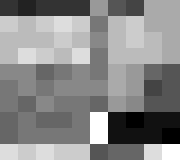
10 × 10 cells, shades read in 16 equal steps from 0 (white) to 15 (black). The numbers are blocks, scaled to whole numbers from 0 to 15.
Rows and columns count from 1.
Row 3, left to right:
4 4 4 3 4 7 4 3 4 5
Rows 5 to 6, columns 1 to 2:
7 7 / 8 7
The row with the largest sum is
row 8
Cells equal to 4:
13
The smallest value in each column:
2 2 2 2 2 0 4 3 2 0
